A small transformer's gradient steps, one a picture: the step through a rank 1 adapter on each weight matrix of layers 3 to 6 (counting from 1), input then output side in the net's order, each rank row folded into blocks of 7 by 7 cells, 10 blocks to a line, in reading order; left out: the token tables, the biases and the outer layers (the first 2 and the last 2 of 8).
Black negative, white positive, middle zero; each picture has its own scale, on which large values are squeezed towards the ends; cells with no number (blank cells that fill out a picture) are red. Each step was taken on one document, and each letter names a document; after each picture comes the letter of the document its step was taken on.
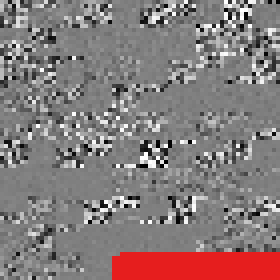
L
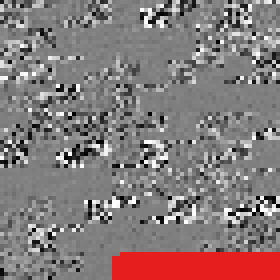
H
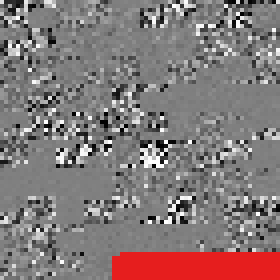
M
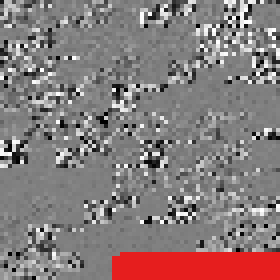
L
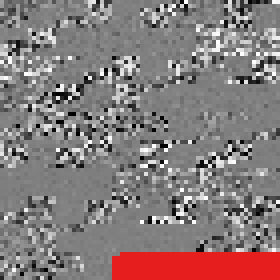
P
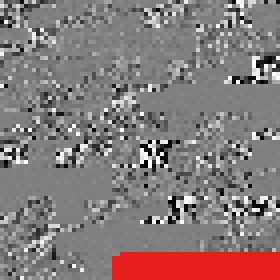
M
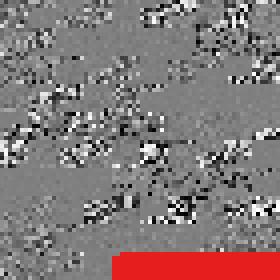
H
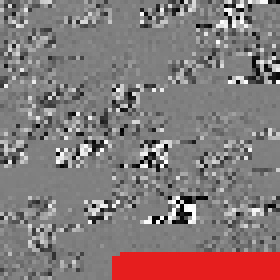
H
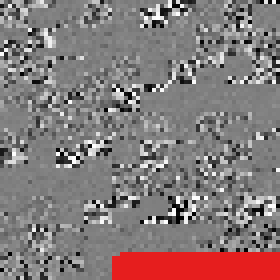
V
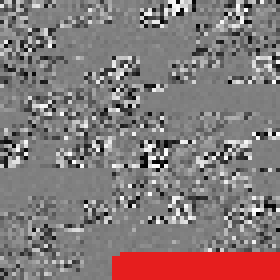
H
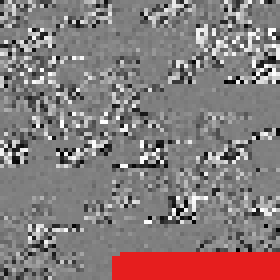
L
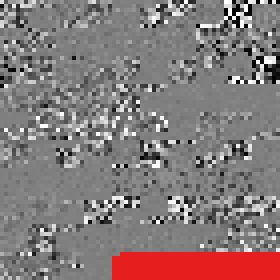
V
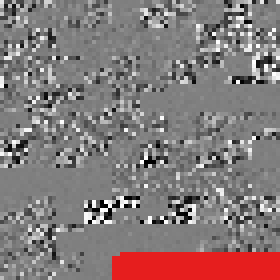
M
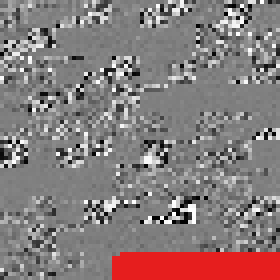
H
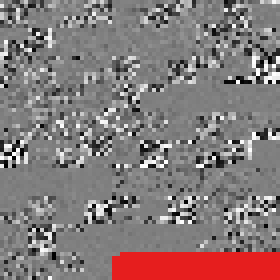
L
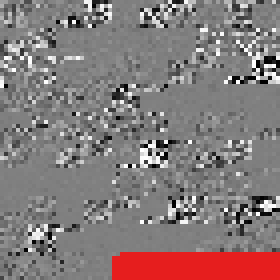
M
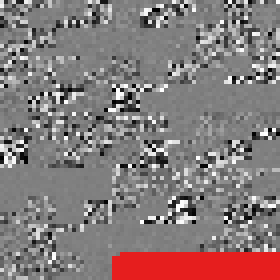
P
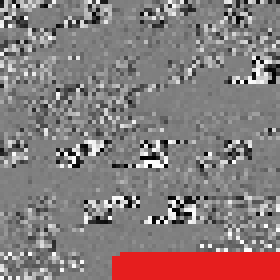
V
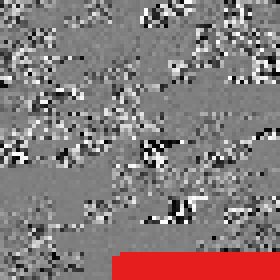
P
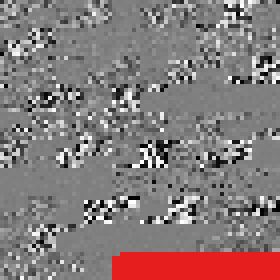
M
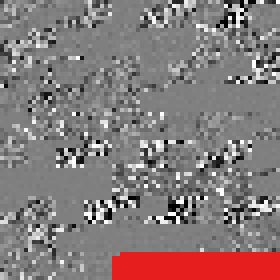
M
